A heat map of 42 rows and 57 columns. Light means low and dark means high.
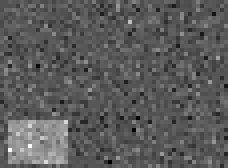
The halves do not mirror each other. Most values sit high, with a long tail of low ones. The ninth with the lowest average is the bottom left. There are no regular stripes. An odd patch, lower than its surroundings, sits in the bottom left.
